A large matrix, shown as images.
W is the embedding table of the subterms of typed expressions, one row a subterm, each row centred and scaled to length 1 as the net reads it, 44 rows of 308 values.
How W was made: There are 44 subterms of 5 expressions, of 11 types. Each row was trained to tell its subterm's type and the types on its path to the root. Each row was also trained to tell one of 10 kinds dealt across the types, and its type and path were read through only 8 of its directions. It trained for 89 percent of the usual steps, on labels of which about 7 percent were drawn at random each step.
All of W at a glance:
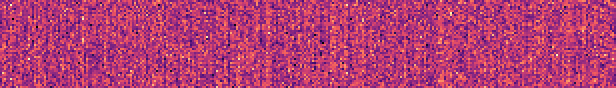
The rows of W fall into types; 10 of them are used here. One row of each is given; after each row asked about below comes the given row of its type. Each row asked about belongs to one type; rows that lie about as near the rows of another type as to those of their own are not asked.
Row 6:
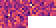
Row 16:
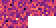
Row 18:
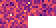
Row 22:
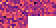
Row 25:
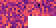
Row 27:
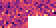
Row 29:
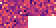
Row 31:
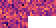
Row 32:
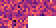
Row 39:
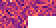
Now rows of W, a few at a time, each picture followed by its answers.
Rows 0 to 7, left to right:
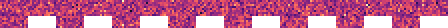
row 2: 16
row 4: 6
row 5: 32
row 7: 32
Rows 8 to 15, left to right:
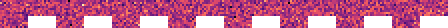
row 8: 39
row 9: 32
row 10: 18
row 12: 6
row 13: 25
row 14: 25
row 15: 39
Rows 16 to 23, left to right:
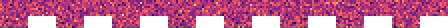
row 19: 39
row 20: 16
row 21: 6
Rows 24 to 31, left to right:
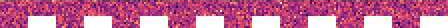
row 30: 6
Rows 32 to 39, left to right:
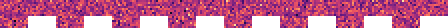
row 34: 6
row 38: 32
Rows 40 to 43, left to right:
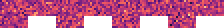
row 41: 32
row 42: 25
